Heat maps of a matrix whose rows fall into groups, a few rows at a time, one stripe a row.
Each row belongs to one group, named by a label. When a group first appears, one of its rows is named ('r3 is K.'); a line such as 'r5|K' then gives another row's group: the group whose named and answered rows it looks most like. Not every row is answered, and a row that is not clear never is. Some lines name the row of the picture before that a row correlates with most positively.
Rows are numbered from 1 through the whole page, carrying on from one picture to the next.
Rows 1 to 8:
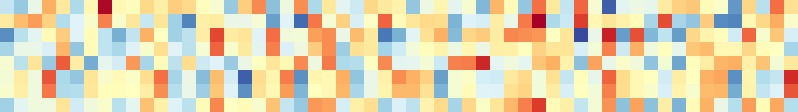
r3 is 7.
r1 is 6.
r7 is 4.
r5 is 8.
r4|7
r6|4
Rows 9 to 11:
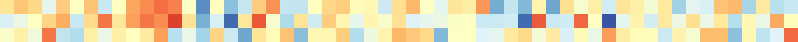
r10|6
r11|4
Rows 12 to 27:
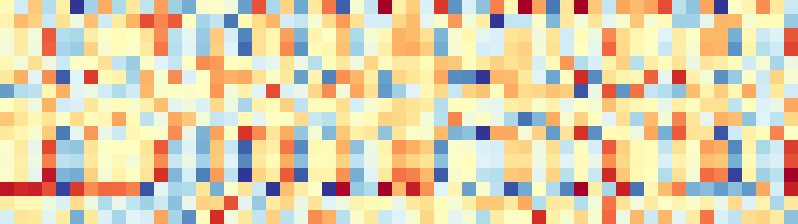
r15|4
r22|4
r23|4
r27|7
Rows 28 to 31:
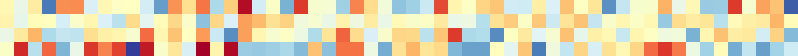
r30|6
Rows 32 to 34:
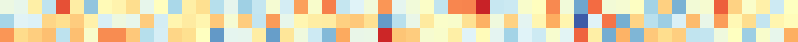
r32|8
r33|7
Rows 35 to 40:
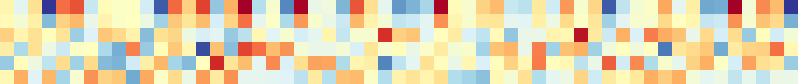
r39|7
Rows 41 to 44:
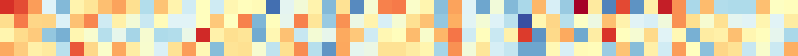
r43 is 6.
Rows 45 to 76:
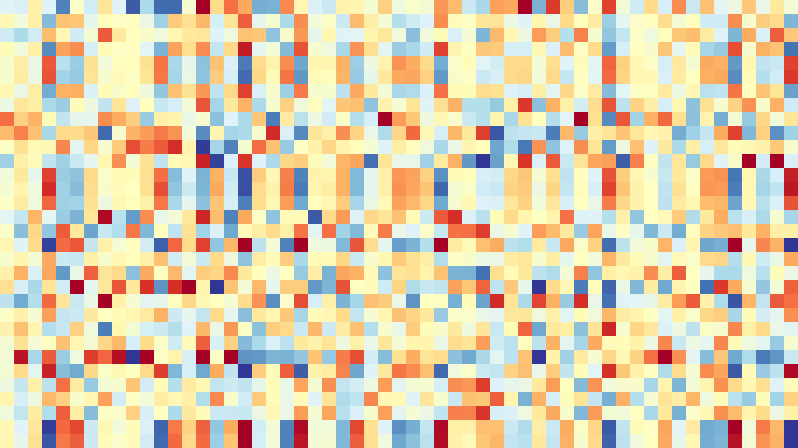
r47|6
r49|4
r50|4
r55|6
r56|6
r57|4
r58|4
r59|4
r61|8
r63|4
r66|6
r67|4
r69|8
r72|8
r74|8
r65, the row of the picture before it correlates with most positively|44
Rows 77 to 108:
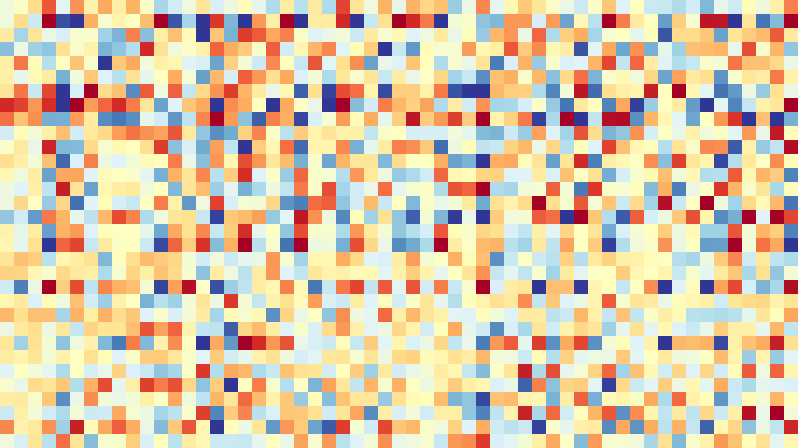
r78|4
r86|6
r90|8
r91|7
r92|6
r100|6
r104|6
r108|8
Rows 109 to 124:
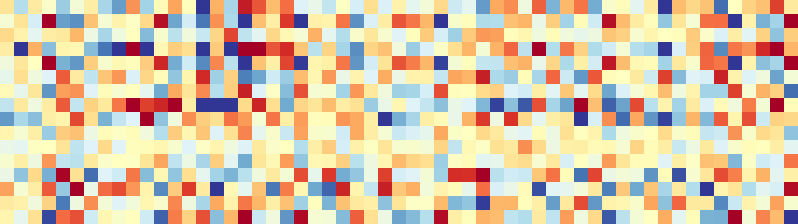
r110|4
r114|8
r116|6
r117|7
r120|4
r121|8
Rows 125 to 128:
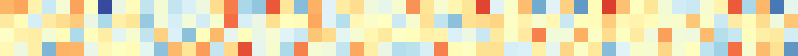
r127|7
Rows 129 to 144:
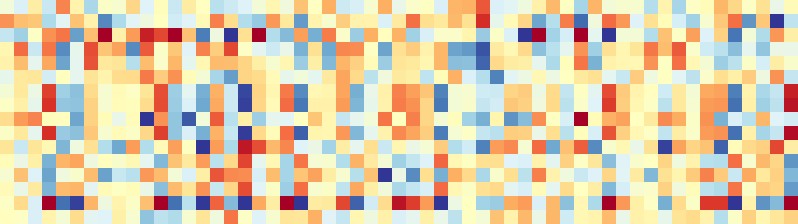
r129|8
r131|6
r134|6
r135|4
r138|4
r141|7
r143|4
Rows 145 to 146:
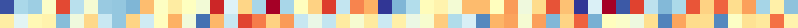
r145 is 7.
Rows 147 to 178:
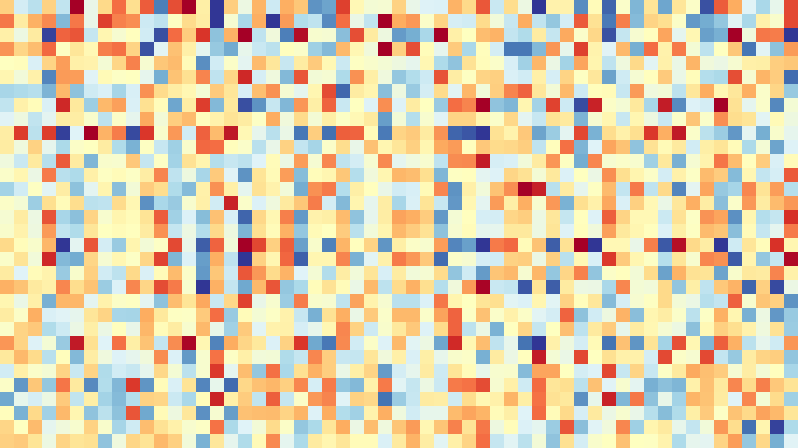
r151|6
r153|7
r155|7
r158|8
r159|4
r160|7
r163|4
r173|7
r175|7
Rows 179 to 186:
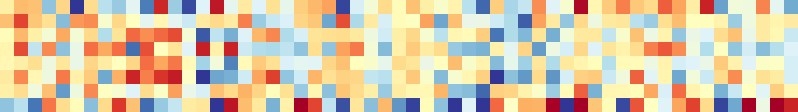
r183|6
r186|6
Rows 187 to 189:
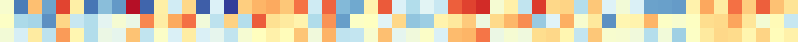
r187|8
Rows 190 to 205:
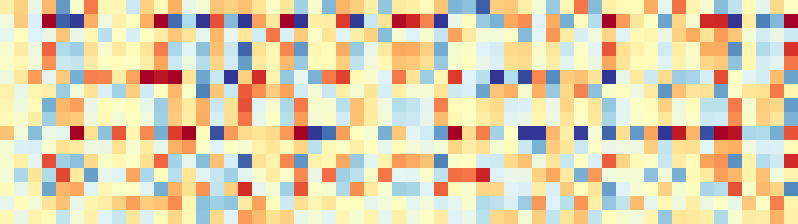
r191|4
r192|7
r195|6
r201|4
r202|8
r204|6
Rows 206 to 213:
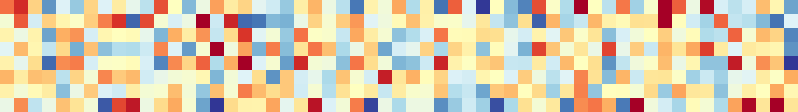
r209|7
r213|6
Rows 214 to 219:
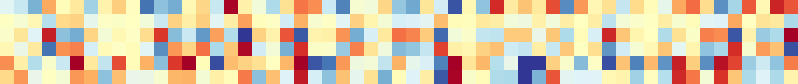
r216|4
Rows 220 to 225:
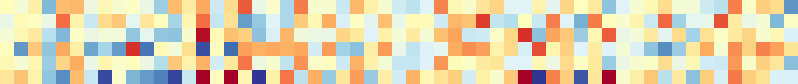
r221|8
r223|8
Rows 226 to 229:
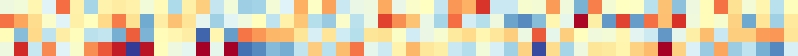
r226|8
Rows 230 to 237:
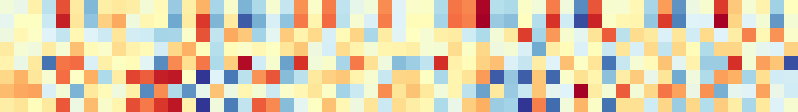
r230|8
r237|6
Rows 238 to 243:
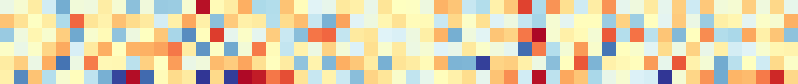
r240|7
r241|6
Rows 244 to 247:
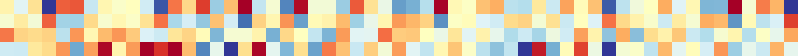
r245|4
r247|6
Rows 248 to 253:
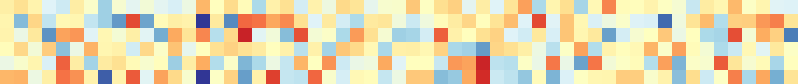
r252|8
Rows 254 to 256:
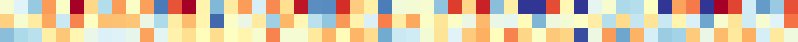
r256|7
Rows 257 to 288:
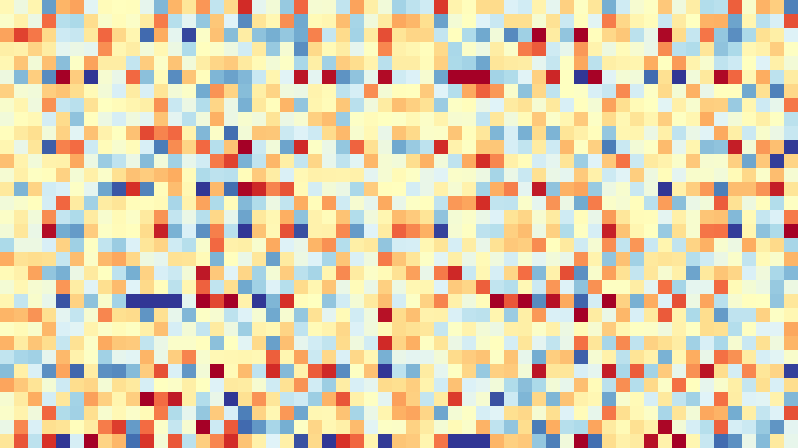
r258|4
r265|7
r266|6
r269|6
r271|8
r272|4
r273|4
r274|7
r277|8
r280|4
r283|7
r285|6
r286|4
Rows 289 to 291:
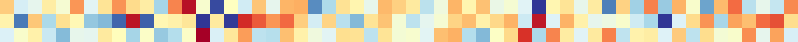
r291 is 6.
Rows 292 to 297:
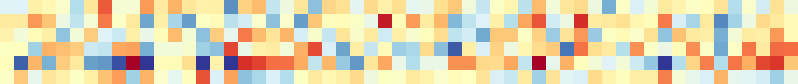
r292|6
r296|8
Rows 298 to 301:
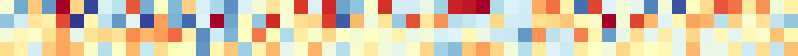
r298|8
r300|6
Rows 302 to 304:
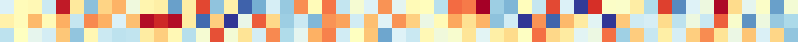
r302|8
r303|6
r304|7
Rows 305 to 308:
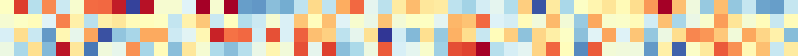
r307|7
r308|8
